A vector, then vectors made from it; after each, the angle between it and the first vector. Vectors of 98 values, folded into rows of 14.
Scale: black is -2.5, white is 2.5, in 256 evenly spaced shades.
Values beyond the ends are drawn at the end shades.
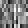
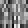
nearly parallel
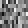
partly aligned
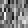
partly aligned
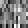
nearly parallel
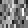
orthogonal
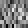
partly aligned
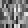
nearly parallel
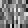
nearly parallel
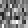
orthogonal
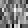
nearly parallel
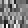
orthogonal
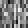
nearly parallel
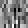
nearly opposite
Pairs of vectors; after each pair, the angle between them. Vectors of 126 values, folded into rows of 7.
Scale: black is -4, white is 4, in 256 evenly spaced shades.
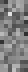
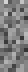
partly opposed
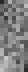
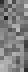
nearly parallel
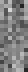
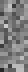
partly aligned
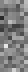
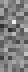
partly aligned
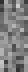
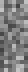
nearly opposite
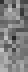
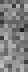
partly aligned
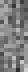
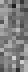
nearly parallel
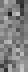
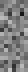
partly aligned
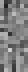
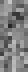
partly opposed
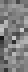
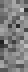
partly aligned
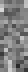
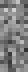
partly opposed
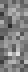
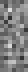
partly aligned
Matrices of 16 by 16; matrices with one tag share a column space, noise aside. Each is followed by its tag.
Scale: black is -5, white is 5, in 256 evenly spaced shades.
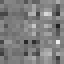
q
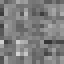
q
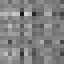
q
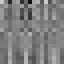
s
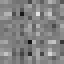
q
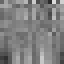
s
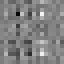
q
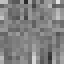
s
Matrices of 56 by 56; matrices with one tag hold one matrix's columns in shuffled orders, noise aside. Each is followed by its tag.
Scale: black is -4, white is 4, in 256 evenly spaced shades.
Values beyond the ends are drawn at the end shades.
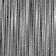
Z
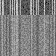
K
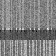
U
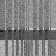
U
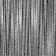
Z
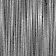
Z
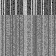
K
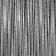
Z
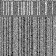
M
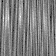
Z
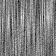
Z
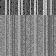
K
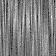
Z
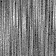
Z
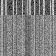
K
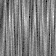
Z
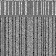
M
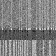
U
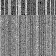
K
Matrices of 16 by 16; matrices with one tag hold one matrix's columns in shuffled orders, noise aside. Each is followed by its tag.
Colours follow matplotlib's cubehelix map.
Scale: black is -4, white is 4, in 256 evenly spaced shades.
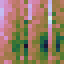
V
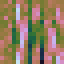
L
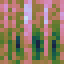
V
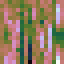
L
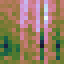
V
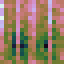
V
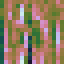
L
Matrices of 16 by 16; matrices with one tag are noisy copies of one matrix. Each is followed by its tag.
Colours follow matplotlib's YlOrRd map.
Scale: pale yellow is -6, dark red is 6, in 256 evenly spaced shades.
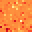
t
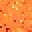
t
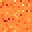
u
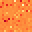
u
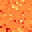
t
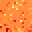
t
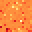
t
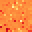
t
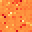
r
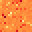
r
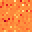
u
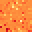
t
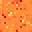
r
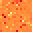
r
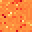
r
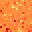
t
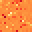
r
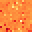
t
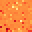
t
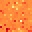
t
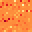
u
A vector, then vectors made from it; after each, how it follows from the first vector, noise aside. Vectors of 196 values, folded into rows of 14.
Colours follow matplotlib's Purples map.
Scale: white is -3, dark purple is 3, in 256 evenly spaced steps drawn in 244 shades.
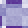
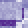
wrapped around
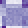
negated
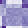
negated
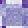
negated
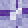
wrapped around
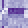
wrapped around
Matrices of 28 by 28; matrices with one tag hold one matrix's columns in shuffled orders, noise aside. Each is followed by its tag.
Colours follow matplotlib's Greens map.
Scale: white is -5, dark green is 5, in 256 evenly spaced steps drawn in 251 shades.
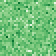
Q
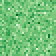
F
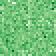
Q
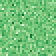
F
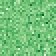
F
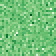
F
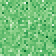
Q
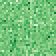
Q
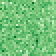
Q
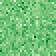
Q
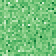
Q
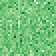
Q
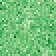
Q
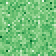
Q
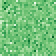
Q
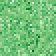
Q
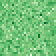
F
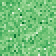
F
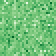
Q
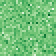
F
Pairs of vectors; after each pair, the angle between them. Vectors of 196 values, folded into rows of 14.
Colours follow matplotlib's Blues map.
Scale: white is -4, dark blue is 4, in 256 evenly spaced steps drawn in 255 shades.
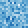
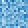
orthogonal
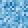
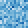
partly aligned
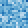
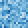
partly aligned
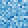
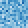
partly opposed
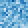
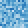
partly aligned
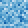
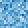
nearly opposite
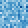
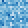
partly opposed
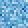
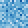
partly opposed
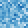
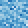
partly opposed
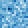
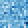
orthogonal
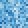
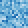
orthogonal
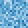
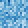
partly opposed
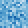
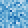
nearly parallel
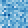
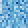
partly aligned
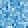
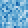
partly aligned
